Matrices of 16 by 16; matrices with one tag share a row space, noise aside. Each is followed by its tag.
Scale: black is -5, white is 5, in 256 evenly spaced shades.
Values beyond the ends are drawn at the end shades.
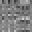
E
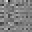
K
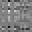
E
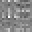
E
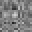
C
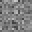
C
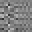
K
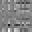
E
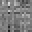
E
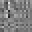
K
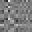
K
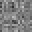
C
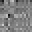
K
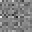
C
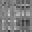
E
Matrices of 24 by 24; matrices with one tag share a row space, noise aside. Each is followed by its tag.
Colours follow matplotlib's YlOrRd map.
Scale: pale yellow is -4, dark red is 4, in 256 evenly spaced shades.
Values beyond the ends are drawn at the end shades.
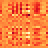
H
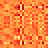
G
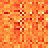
G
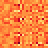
G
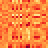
H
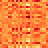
H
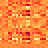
H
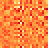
G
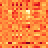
H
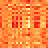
H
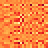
G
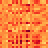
H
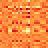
H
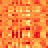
H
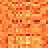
H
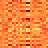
H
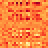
H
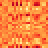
H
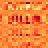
H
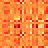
G
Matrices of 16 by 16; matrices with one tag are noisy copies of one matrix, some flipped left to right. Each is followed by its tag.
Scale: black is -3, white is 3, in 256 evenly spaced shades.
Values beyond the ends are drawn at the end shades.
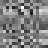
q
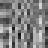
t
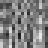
t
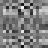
q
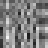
t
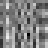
t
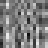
t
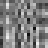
t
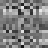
q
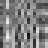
t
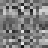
q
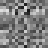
q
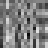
t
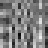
t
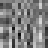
t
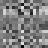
q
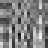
t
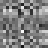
q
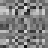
q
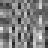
t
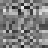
q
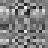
q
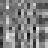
t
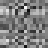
q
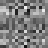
q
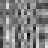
t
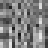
t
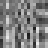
t
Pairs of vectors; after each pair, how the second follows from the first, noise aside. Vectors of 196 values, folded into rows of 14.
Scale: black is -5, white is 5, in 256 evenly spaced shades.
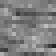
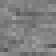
shrunk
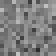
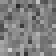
reversed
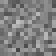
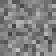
sign-scrambled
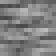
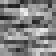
scaled up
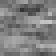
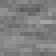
shrunk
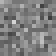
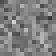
sign-scrambled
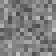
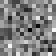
scaled up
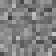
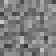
reversed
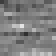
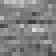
reversed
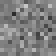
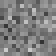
reversed
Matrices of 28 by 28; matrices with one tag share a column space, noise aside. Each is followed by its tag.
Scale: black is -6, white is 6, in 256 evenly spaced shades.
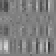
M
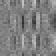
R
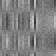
R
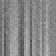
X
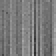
X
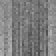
X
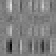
M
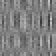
R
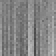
X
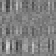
M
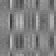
R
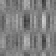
R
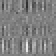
M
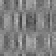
R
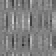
R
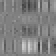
M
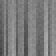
X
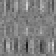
M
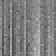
X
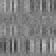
M
